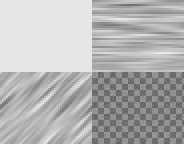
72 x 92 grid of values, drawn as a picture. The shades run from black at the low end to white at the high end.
It is made of 2 by 2 panels. Panel 1,1: very high, flat. Panel 1,2: high, streaked across. Panel 2,1: high, slanting up to the right. Panel 2,2: middling, checkered.
